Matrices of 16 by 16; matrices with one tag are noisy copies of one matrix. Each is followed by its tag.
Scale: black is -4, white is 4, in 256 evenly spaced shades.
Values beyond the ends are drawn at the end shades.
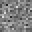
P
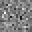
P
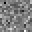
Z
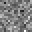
Z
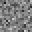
Z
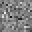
P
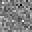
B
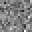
Z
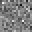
B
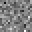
Z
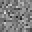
P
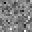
Z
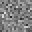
P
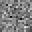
P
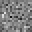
P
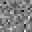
Z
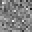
B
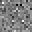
B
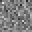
B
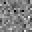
Z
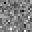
Z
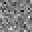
Z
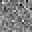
B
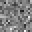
Z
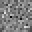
P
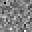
Z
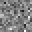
Z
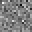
B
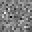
P
